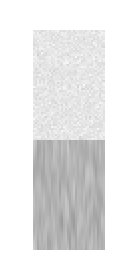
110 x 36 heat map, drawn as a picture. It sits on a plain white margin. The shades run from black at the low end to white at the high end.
It is made of 2 by 1 panels. Panel 1,1: very high, fine-grained, faint in contrast. Panel 2,1: high, streaked downward, faint in contrast.
